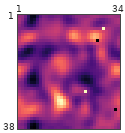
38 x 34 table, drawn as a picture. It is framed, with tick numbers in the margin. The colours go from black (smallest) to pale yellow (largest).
The halves do not mirror each other. The texture is blotchy. The bottom middle is the ninth with the highest average. Four lone cells stand out: two far higher and two far lower than their neighbours. No overall slope runs across the table. There is no seam.
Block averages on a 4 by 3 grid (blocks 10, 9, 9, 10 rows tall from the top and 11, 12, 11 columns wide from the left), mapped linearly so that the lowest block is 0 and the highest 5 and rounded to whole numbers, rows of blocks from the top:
355 / 043 / 131 / 454
